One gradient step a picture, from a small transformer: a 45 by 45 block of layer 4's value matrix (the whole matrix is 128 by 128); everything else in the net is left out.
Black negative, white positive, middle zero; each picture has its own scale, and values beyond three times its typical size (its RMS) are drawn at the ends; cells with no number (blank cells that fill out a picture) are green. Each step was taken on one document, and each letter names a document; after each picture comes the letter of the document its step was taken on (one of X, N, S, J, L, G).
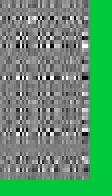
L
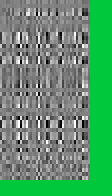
L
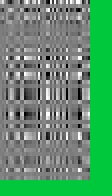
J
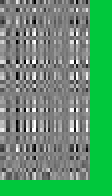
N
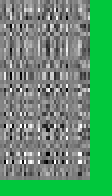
J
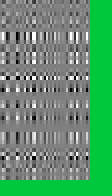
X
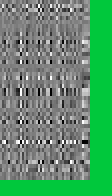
L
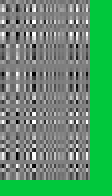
X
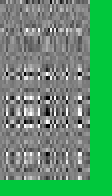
J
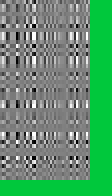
X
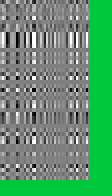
X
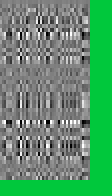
L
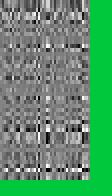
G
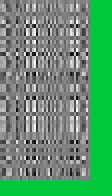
N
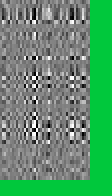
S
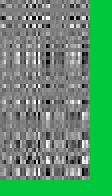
G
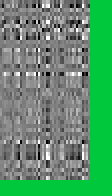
G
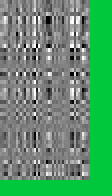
S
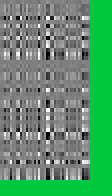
G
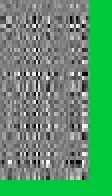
G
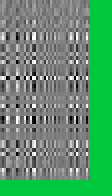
X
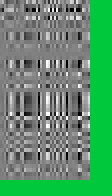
J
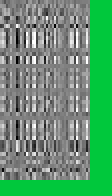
N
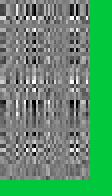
S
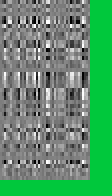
G
